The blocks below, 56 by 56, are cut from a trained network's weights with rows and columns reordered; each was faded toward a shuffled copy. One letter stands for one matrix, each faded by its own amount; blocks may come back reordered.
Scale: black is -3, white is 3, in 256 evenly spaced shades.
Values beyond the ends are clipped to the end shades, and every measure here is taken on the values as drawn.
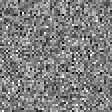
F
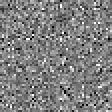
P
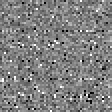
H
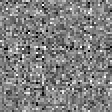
P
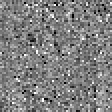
H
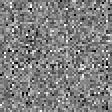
P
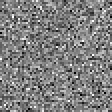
F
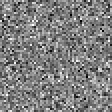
F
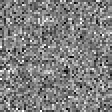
F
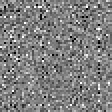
P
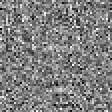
F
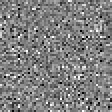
P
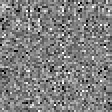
P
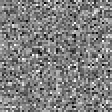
F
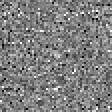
H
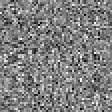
F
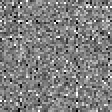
P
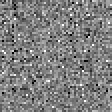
H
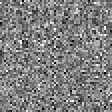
F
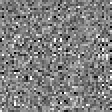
P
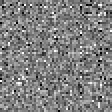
P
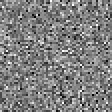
F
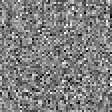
F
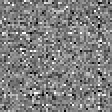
P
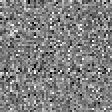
P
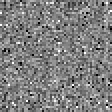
H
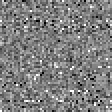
H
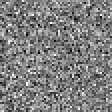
F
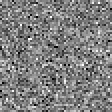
F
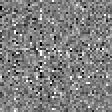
P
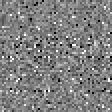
H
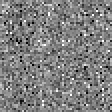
H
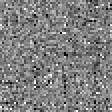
H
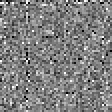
P
